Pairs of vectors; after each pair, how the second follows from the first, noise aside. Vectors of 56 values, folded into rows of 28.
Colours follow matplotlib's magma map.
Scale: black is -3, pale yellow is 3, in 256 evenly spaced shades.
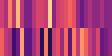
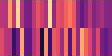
copied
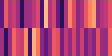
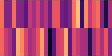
reversed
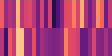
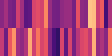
reversed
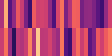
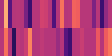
partly zeroed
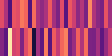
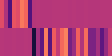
partly zeroed
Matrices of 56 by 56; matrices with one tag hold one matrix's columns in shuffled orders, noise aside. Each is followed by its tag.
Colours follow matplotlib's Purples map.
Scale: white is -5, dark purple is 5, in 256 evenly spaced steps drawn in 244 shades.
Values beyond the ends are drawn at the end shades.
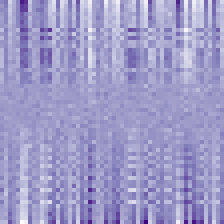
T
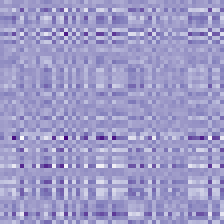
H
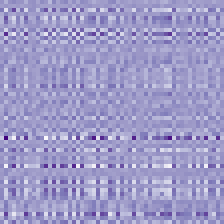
H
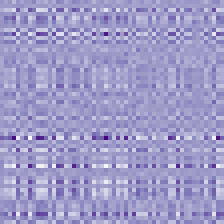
H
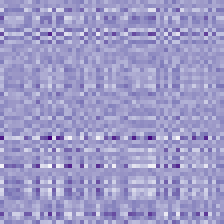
H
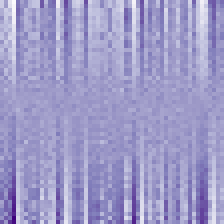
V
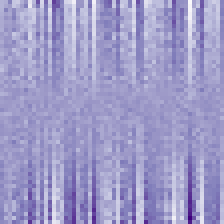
V
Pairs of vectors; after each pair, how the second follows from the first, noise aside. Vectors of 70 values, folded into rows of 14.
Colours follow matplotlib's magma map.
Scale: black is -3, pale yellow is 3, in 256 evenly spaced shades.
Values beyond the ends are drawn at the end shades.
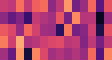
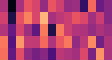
wrapped around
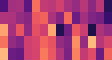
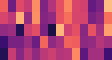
reversed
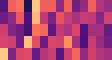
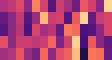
reversed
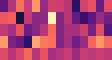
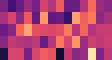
wrapped around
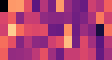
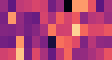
wrapped around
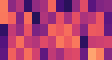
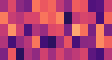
wrapped around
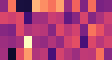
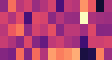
reversed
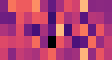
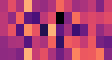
reversed
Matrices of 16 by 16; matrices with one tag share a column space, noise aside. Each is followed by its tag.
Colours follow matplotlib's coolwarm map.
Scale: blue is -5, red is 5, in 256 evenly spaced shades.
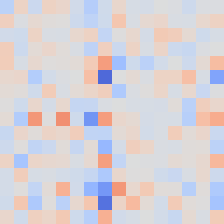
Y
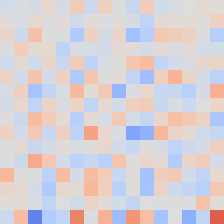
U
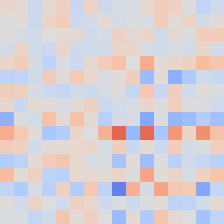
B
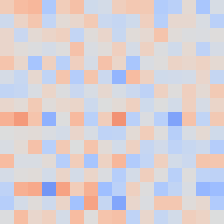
Y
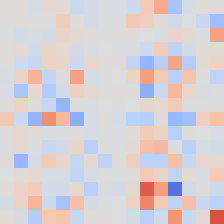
Y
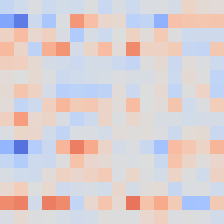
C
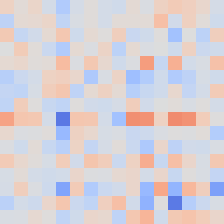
Y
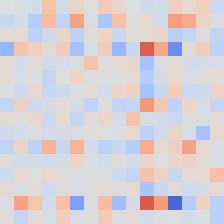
C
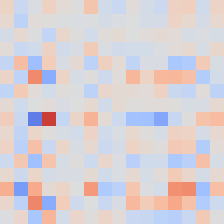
Y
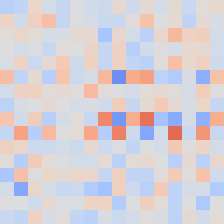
B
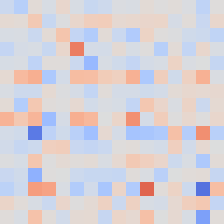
B
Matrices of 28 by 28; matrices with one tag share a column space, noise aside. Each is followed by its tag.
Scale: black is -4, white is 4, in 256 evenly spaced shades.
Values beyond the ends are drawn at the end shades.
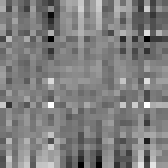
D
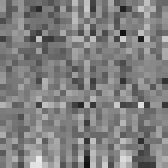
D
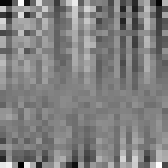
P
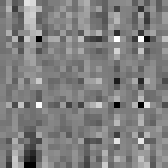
D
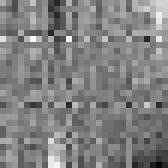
D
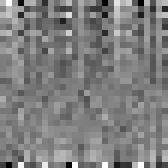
P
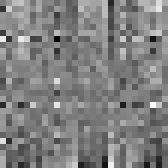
D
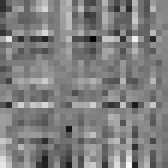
D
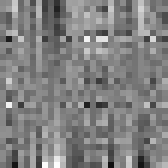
D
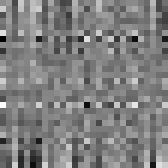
D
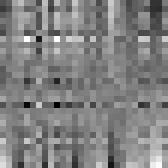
D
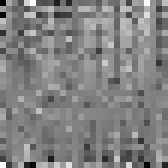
P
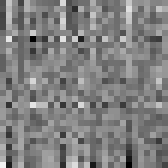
D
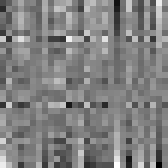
D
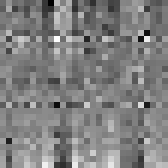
D
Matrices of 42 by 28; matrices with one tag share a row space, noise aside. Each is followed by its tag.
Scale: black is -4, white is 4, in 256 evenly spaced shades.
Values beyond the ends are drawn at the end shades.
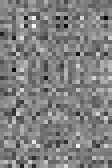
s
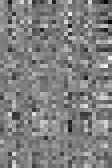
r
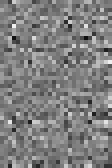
r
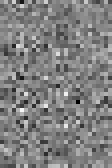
s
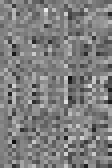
r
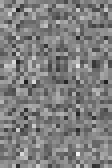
s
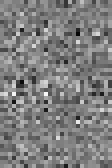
s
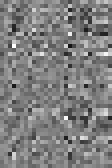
r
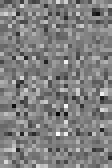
s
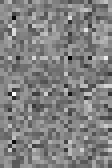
r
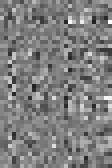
r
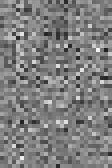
s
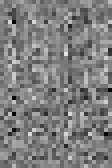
r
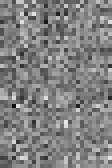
s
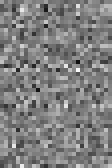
s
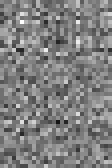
s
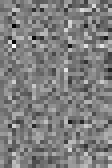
r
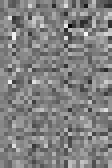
r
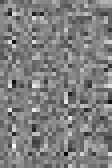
r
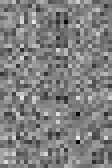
s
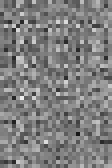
s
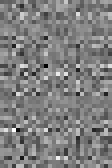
s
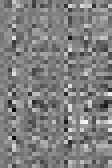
r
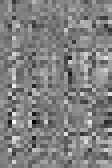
r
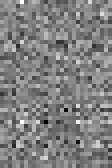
s
